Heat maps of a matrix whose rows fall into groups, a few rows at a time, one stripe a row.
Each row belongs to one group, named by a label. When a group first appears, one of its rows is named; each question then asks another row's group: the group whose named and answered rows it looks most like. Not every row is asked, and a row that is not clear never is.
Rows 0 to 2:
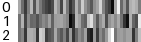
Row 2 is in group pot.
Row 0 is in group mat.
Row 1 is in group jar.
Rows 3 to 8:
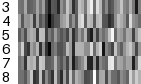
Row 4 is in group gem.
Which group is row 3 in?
gem
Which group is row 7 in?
pot
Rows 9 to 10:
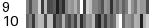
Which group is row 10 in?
pot
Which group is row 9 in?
gem
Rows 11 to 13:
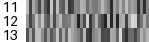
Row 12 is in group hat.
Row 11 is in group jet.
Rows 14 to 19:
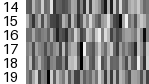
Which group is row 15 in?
mat
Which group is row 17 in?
jar
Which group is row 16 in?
gem
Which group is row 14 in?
hat
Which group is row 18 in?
jar
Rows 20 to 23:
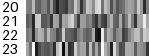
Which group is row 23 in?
jet
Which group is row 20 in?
gem
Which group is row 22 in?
pot
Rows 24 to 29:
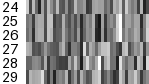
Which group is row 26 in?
pot
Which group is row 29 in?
hat
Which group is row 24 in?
jet
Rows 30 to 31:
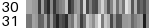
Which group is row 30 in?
jet
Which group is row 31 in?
gem
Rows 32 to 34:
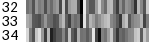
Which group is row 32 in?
jar
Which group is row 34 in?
pot
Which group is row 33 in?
mat
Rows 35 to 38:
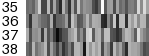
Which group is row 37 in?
gem
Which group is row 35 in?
pot
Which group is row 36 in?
hat
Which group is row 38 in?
gem
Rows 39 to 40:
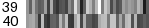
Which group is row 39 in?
gem
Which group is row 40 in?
jet
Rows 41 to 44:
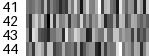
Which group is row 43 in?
jet
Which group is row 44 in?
pot
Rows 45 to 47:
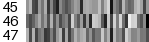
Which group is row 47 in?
jet
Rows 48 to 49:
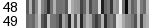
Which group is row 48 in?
jar
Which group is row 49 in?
pot
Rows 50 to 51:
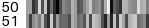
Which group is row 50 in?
mat
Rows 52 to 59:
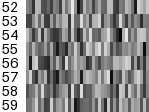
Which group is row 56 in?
jet
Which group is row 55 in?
gem
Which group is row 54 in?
mat
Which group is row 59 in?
hat
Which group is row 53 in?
hat
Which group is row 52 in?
jar
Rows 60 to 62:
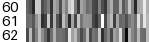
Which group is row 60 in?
jar
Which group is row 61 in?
pot
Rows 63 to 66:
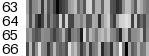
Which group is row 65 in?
mat
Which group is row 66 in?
jar
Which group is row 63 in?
gem
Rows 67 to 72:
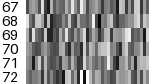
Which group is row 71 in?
mat
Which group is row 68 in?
pot
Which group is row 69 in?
jet
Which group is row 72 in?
gem
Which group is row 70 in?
mat
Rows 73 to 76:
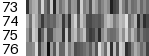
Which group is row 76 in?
hat
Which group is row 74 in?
jet
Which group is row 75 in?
jet
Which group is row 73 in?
hat
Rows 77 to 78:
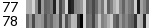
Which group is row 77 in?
jet
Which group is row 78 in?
jar
